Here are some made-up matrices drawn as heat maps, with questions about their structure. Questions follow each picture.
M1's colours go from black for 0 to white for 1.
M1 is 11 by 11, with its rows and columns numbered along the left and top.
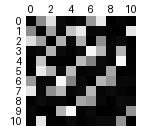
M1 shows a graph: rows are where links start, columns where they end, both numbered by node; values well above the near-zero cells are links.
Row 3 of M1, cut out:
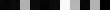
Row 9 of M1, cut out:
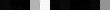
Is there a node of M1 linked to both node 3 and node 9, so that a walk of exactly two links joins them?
no
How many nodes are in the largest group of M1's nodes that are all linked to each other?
3
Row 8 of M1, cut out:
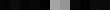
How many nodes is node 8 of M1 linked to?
2
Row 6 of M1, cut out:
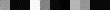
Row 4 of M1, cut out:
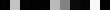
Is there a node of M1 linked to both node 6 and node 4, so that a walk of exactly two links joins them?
no
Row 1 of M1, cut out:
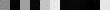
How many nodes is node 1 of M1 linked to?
5
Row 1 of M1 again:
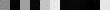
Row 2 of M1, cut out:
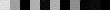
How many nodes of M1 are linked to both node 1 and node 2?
2
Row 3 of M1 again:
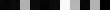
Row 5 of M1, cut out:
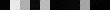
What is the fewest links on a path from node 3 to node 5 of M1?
2
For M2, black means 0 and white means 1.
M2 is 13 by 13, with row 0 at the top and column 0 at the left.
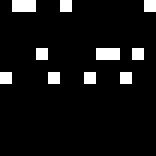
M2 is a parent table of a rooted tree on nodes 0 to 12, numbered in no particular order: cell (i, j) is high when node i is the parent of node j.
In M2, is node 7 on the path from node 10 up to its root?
no
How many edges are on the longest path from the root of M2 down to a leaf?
2
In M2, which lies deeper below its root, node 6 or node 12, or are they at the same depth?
node 12
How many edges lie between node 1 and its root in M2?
2
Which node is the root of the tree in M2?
6
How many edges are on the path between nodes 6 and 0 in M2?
1
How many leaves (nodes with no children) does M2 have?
10
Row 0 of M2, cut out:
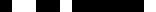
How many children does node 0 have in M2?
4
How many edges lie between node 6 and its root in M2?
0
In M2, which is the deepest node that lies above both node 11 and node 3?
4
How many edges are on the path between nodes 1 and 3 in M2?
4
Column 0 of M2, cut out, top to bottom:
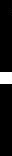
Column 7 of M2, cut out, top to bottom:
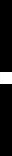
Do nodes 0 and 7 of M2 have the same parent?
yes
